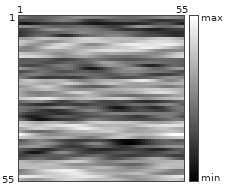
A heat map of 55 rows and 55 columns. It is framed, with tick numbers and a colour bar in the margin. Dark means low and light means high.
The bottom left is the ninth with the highest average. Horizontal stripes repeat 4 times down the table. The grain runs across in streaks. No overall slope runs across the table.
